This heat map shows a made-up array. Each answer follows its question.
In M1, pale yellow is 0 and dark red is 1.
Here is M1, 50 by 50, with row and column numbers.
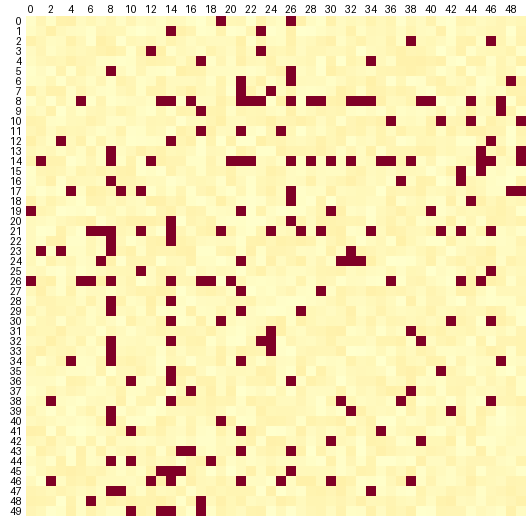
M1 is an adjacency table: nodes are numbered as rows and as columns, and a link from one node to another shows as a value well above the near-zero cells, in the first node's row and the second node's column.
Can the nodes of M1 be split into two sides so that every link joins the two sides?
no
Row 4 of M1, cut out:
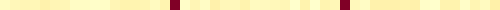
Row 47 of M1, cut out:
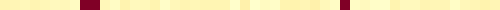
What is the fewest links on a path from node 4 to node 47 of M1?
2
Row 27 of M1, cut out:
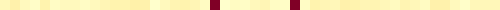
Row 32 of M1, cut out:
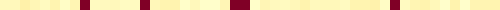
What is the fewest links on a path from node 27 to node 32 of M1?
3
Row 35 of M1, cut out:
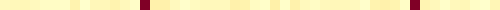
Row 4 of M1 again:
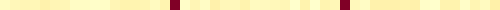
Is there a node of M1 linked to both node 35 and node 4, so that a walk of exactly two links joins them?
no
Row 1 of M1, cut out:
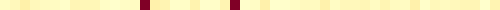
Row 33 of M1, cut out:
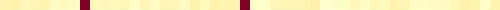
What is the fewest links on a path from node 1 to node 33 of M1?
3
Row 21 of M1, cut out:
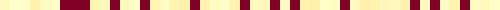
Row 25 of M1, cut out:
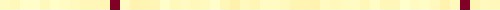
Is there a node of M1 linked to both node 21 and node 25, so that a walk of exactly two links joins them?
yes
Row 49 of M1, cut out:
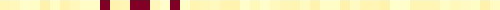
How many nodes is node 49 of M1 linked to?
4
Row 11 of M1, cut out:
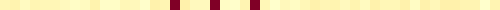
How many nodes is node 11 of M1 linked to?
3
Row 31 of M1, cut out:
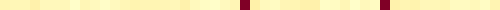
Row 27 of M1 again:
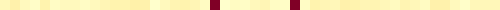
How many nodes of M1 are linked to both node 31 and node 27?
0
